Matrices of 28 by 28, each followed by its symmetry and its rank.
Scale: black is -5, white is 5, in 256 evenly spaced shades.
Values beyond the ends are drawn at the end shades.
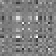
symmetric, rank three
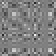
symmetric, rank two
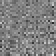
neither, rank five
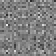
neither, rank five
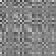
symmetric, rank three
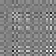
symmetric, rank two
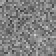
symmetric, full rank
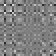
symmetric, rank two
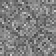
symmetric, full rank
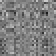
neither, rank five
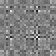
symmetric, rank three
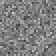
symmetric, full rank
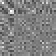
symmetric, rank three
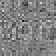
neither, rank five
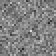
symmetric, full rank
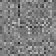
neither, rank five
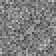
symmetric, full rank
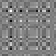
symmetric, rank two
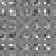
symmetric, rank three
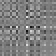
symmetric, rank two
